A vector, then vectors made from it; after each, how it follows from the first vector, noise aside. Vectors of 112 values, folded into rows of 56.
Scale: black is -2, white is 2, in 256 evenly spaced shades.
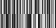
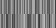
shrunk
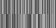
shrunk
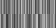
shrunk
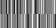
partly zeroed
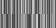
shrunk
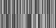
shrunk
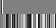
partly zeroed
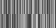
shrunk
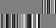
partly zeroed
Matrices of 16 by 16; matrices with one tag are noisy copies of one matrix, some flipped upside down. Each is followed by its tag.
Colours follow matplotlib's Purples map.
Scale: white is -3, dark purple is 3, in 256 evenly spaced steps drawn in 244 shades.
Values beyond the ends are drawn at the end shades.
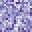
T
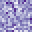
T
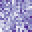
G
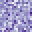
T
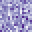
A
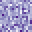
A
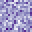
T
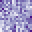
G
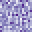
A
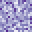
T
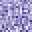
A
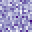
A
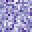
T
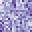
G
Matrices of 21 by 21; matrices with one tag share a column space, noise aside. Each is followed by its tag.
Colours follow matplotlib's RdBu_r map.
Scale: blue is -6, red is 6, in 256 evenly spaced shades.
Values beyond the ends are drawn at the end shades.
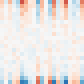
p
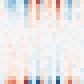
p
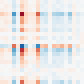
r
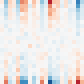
p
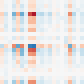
r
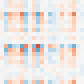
r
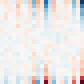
p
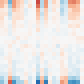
p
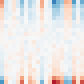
p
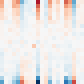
p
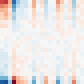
p
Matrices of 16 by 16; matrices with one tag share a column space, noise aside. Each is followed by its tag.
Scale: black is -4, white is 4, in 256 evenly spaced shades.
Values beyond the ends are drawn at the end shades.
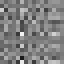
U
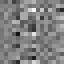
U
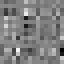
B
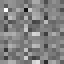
U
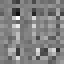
B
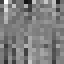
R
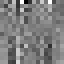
R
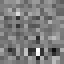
B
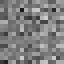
U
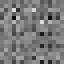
U
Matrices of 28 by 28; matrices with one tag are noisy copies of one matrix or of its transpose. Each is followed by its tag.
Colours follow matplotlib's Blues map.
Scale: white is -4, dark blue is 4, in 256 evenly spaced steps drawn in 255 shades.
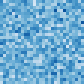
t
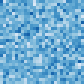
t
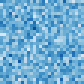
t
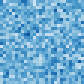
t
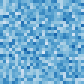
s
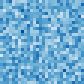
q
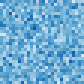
t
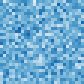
t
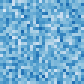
q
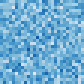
s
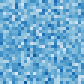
s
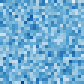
t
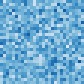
t
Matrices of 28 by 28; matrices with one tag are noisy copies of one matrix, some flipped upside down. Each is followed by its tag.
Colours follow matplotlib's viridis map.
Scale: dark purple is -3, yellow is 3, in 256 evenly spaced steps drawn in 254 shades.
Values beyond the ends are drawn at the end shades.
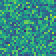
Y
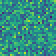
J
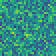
J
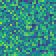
Y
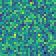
J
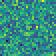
Y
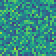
Y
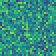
J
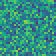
Y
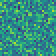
J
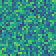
J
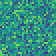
J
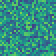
Y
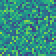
Y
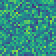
Y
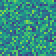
Y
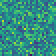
J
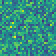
J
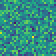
Y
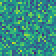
J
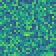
Y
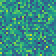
J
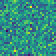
Y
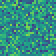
Y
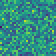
Y
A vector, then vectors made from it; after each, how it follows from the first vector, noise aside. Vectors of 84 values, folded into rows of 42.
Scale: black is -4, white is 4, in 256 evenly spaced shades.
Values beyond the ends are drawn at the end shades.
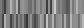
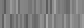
shrunk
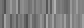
shrunk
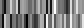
scaled up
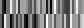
scaled up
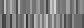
sign-scrambled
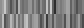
negated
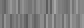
shrunk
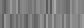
shrunk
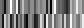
scaled up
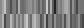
negated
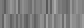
shrunk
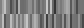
negated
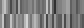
negated
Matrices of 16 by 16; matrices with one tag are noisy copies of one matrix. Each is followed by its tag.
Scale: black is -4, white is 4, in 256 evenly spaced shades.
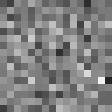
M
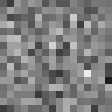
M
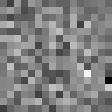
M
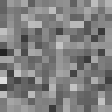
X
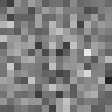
M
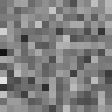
X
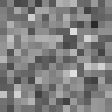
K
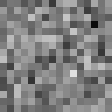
K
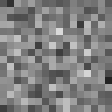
M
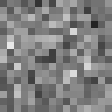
K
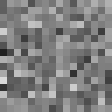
X
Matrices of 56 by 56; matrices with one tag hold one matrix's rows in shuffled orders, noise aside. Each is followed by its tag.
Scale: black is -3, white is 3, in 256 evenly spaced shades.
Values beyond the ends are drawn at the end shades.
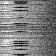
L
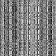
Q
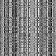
Q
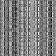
Q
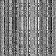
Q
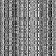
Q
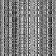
Q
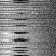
L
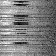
L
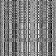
Q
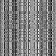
Q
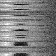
L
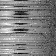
L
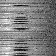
L
